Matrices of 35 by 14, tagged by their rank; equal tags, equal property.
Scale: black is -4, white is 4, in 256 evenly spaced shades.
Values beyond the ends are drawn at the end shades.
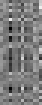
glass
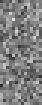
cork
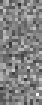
cork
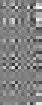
glass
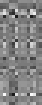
glass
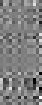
glass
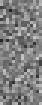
cork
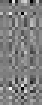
glass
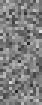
cork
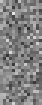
cork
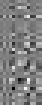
glass
